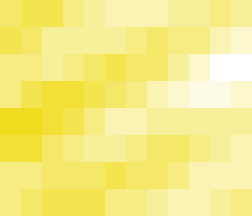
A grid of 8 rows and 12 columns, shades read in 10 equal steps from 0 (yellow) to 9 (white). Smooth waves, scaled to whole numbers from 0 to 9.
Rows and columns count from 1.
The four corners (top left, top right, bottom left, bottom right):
3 5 4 4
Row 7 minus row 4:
0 2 2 2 1 -1 -1 -3 -3 -2 -2 -1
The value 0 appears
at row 5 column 1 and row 5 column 2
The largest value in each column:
4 4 5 5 5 6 6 6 7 8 9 9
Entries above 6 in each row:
0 1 3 4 0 0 0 0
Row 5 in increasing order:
0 0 1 2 4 5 5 5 5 5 6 6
